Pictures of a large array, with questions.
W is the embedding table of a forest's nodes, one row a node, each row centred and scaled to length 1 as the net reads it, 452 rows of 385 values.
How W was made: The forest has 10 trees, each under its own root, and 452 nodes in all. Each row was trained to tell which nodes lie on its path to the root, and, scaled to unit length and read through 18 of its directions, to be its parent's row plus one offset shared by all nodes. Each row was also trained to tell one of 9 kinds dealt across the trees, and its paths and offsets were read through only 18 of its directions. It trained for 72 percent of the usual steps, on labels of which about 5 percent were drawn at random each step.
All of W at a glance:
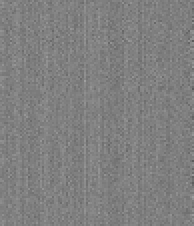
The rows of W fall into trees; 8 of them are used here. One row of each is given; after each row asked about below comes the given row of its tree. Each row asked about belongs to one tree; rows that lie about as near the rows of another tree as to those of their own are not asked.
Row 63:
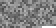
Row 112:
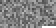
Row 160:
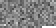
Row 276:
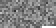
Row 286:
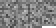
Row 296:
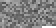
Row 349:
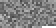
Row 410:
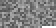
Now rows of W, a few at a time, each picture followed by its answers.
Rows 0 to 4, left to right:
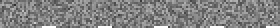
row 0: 286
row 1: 160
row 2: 410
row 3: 112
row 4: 296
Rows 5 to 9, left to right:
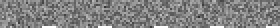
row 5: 160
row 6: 276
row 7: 276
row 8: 63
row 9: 276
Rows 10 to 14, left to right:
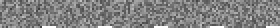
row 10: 296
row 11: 296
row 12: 349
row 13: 410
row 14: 276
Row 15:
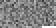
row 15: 112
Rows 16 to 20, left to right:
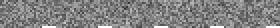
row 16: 112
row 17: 276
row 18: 349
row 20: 276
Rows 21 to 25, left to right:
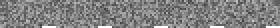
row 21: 349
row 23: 160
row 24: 112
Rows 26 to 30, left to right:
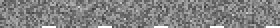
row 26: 410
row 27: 63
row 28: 63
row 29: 296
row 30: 286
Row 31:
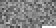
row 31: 63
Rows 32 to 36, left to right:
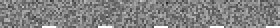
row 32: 112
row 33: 63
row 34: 296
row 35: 286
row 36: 112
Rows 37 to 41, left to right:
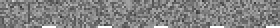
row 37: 286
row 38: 112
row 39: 276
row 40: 296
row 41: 63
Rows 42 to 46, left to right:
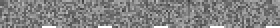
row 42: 296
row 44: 160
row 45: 63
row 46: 349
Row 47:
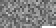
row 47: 286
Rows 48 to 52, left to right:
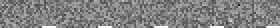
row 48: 286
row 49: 276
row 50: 286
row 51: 276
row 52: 286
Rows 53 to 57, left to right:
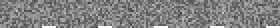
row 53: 276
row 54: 112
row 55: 112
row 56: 112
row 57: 349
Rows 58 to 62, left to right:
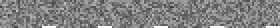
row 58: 276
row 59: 276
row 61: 296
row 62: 349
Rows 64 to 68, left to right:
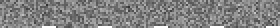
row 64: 112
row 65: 410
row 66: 160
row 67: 410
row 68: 160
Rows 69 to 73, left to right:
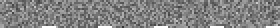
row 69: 112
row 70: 296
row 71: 160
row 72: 112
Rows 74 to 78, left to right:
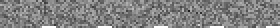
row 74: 286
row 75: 286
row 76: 63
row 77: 160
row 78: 349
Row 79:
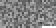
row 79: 276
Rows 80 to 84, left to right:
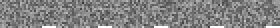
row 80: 112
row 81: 112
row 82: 276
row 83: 296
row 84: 349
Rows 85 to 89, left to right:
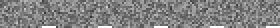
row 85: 160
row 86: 286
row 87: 349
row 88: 286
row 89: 349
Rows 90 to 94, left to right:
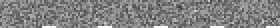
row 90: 296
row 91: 276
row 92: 296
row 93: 112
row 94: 296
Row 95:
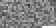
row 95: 286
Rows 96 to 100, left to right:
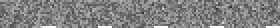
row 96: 286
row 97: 349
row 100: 296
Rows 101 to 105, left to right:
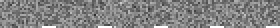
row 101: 410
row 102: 112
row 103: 276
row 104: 276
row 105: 276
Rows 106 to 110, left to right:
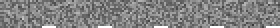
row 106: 286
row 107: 63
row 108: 349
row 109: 410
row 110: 349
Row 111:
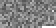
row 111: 112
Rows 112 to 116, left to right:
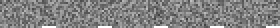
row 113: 296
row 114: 286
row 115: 296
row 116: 286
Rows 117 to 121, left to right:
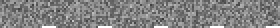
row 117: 276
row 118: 286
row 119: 296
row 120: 63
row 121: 286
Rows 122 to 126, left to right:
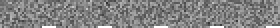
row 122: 276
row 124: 63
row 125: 349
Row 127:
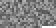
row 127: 410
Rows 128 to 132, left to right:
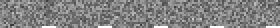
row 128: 296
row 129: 286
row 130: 296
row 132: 296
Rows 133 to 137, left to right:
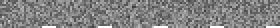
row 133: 112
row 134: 410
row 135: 286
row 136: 276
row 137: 276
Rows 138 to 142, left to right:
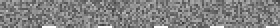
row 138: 296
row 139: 410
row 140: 296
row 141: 296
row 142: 112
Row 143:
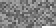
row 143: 296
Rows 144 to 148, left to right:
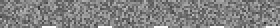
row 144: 286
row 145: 349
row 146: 286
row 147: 349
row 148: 276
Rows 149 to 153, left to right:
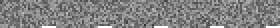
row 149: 112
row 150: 410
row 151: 63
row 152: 349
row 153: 349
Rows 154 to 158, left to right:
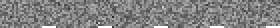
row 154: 112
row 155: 410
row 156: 286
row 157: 286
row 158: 276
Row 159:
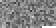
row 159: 112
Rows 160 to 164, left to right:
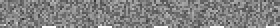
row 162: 112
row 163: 63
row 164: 276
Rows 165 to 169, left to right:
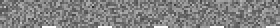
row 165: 349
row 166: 296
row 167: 112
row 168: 349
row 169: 286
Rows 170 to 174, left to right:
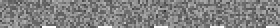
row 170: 349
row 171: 276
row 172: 296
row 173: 349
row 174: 296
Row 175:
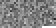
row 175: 112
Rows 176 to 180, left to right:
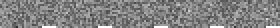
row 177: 349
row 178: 296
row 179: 63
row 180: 276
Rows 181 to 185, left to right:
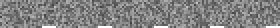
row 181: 296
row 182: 112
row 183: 349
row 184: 296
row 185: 63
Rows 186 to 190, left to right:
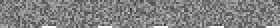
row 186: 112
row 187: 276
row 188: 410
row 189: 160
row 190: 276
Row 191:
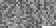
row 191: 296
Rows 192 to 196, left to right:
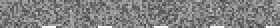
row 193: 160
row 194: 296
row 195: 63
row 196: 276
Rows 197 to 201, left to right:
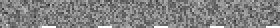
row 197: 112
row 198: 112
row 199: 349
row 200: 349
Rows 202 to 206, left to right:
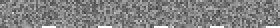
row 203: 276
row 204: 296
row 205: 112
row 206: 160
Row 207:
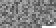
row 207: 349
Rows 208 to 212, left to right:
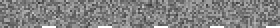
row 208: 112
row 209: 286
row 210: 349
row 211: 296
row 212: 410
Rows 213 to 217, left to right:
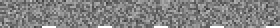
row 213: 112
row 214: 276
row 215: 63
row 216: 296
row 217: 410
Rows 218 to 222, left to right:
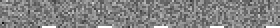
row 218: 286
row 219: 286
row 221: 112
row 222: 276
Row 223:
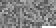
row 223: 296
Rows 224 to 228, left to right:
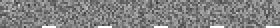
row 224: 286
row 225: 160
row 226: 286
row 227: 276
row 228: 286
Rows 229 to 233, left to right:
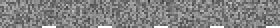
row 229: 286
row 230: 286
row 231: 112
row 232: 276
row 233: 410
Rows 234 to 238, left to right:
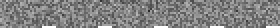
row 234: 349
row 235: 276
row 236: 286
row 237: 112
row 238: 296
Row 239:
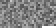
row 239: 296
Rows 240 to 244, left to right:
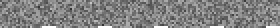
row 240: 296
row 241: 296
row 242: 349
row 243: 160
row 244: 276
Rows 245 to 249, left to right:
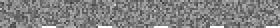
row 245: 410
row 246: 349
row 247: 286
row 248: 349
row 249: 410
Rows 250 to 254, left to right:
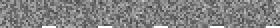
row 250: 296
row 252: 63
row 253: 410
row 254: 296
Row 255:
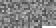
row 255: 112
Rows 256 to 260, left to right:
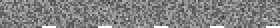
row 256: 286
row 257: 276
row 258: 112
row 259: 296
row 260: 276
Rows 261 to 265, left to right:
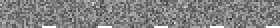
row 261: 410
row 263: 112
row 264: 276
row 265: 276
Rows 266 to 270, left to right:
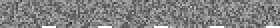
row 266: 349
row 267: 296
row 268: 276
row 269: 112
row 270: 63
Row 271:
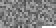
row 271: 276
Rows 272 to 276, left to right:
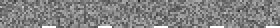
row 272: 112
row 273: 286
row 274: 410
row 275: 160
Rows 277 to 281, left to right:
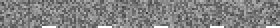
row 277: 410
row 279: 112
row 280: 349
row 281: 296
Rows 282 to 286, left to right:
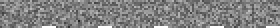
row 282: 286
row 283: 160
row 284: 112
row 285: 410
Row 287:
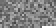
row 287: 276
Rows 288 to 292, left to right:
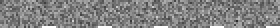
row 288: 112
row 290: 160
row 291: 276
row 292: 349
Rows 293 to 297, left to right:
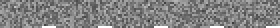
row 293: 276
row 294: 63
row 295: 296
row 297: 160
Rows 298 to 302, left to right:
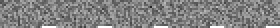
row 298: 349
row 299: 349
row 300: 349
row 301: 349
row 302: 349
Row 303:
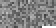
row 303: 276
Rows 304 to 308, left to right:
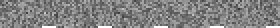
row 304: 349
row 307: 286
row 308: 112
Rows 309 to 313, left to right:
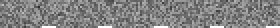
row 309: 286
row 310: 276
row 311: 286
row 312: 296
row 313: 112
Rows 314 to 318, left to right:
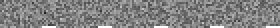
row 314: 112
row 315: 112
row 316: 296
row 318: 349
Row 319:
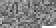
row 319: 349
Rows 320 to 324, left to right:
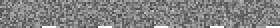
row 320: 286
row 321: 349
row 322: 296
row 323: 296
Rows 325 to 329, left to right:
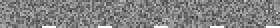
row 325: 112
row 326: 276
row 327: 63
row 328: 112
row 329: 286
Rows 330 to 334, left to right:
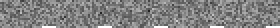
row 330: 349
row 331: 63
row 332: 112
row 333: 112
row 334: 349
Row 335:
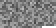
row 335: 349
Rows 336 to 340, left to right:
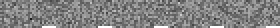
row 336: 286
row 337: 112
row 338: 349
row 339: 160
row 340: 63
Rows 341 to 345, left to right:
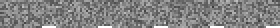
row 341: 286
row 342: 112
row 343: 276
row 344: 349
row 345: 112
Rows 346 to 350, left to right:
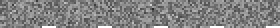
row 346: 349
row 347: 286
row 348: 410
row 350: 296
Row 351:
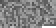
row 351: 349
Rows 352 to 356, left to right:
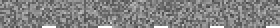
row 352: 63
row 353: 286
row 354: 349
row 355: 276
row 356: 276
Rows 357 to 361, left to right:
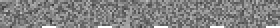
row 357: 296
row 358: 349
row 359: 349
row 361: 286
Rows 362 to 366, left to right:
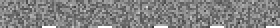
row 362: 296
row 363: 349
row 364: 63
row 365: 286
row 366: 296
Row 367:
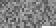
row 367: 63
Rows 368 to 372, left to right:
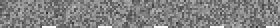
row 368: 296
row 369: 286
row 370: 276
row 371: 160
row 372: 296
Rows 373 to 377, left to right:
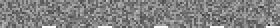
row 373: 160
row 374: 286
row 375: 63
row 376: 410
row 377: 276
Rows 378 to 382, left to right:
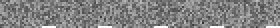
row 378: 410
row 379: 276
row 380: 296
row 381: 160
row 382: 63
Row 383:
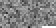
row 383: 112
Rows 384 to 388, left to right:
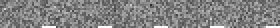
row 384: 276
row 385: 160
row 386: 286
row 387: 276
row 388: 276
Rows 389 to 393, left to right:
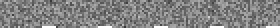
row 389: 276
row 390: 410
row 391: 112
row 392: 349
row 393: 63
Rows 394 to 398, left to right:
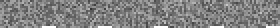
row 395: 349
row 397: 160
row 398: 286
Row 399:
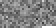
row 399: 63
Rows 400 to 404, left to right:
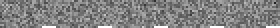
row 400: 286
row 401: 276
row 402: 112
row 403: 349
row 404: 286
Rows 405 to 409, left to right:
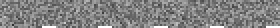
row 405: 296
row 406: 296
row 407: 160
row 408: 276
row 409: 112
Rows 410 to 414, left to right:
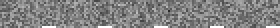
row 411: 349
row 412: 63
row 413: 276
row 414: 296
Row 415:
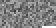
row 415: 276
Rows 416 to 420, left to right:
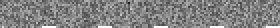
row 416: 112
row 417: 63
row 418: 349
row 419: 112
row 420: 112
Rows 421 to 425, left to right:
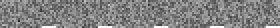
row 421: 160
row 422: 296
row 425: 349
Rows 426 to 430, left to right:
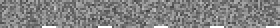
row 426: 296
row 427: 349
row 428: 286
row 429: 296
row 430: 112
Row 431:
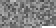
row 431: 410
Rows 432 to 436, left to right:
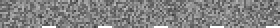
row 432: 410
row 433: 296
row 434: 286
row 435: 349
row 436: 296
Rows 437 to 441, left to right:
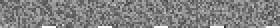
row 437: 349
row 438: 112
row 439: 286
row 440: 276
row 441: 410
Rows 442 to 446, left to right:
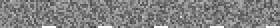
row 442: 276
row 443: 63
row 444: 296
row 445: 296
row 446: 276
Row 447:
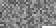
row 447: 286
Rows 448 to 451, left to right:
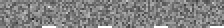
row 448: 286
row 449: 349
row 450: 276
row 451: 410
